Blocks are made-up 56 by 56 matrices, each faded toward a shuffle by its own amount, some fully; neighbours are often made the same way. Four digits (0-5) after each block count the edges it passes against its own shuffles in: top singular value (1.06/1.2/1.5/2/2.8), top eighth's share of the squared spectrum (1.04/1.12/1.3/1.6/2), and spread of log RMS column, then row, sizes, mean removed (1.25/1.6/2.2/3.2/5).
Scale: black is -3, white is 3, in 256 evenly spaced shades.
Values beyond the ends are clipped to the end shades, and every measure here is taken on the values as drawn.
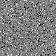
2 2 0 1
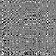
4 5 3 3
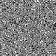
3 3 1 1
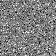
2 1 0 0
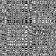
4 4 3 3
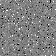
2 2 0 0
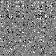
3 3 1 2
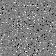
0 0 0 0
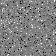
0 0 0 0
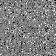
2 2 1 0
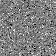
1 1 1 0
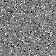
1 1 0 0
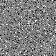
0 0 0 0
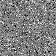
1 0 0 0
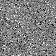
1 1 0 0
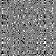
4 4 3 2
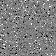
1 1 0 0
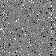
3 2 1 0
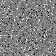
1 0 0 0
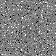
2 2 0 0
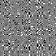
4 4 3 2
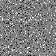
3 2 1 0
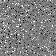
0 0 0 0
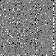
3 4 2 1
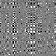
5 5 3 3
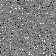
0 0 0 0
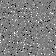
0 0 0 0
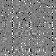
4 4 2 2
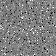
1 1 0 0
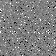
2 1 0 0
